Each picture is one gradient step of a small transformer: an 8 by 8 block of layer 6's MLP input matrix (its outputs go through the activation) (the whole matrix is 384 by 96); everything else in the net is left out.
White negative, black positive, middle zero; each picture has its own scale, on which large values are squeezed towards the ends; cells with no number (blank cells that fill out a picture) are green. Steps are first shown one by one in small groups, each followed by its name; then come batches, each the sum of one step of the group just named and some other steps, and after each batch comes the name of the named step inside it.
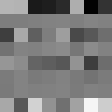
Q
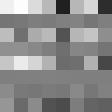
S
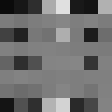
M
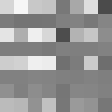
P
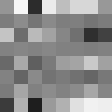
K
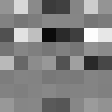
P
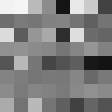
S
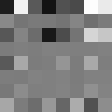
K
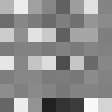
P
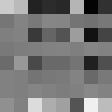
Q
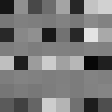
M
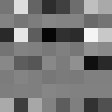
Q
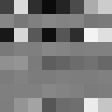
Q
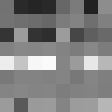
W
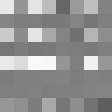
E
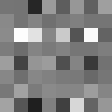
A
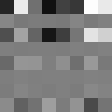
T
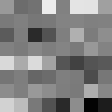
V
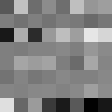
V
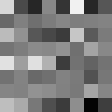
V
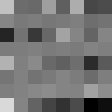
V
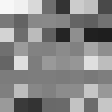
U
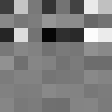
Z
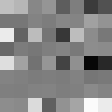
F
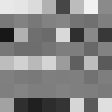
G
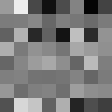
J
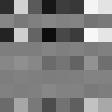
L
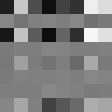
L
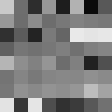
F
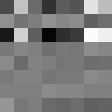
Z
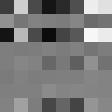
L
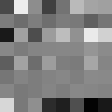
J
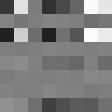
L
